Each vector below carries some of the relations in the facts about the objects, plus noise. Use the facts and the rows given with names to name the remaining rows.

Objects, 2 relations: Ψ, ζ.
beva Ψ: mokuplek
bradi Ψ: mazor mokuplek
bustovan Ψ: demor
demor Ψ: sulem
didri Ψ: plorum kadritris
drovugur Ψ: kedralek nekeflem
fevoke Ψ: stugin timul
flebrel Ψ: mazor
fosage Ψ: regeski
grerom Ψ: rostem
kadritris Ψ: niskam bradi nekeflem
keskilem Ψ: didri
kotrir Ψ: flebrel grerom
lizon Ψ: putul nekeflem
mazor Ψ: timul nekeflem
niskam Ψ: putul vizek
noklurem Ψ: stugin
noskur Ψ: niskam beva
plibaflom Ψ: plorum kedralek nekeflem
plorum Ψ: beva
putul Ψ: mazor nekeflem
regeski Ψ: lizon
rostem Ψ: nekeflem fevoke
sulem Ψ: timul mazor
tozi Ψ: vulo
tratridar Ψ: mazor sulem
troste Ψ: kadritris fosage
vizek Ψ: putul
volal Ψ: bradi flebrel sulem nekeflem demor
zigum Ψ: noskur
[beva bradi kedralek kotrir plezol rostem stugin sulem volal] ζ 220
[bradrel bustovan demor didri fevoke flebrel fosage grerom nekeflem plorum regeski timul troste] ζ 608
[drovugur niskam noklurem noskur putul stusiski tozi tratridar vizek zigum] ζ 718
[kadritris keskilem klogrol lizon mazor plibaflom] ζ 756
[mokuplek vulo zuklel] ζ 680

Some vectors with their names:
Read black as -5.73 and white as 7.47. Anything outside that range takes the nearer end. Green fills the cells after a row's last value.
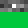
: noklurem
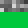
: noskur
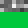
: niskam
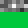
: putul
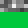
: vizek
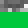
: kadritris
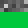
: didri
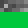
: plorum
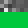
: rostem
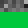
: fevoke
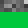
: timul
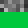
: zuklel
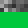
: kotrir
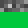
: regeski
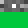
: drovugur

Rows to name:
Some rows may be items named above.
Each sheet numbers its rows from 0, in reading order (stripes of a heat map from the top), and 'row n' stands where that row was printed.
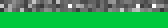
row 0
vulo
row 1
beva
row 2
drovugur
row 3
grerom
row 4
kadritris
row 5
noklurem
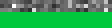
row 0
noklurem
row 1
stugin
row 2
stusiski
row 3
mokuplek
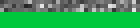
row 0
bradrel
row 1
tratridar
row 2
plibaflom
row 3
mazor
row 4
mokuplek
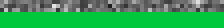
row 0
sulem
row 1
lizon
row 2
vulo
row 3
fevoke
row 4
bradi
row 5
klogrol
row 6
nekeflem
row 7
volal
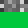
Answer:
mokuplek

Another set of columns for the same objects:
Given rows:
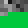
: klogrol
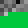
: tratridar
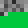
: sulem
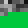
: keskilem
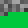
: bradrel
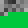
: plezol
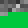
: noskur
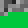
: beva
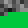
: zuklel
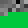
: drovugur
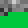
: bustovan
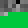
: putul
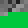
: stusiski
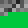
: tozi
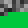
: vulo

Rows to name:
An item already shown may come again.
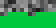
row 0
stugin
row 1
zuklel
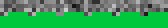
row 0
rostem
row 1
bradi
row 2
mazor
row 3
plezol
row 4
volal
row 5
fevoke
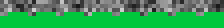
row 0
mazor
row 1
nekeflem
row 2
kadritris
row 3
bradi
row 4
lizon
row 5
stugin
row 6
kedralek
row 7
lizon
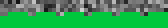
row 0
noklurem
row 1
plibaflom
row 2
kotrir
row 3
mokuplek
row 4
kedralek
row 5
timul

